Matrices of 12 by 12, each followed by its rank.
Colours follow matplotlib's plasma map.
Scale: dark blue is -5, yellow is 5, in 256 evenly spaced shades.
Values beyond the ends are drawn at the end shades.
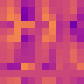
two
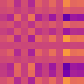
one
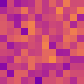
full rank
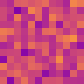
full rank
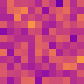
full rank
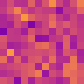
full rank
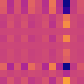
one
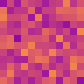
full rank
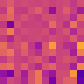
two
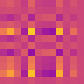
one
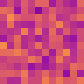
full rank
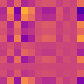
one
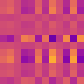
one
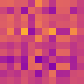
two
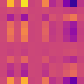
one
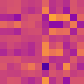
two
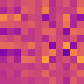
two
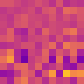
two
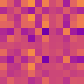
two
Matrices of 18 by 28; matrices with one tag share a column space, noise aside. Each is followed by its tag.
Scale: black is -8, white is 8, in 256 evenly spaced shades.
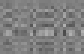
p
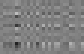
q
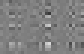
q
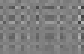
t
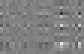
q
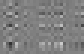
q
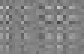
t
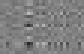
q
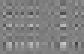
q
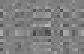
p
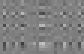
q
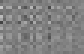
t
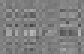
p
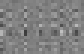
p
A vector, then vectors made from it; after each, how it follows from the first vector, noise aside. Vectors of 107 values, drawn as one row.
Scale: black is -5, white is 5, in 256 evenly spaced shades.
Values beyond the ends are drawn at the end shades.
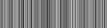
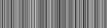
reversed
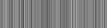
shrunk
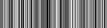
scaled up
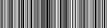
scaled up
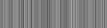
shrunk
